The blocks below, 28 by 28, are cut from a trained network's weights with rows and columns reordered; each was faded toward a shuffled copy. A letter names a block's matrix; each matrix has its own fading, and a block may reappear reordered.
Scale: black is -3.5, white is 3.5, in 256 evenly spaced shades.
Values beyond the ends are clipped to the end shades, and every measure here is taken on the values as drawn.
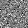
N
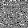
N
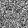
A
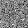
N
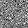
N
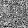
A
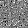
N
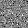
N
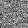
A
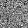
A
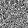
A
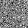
N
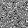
N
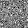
N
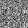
A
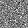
N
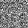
A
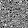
N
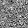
A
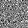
N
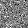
N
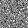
N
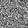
A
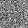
A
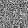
A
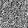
A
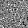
N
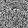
A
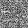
A
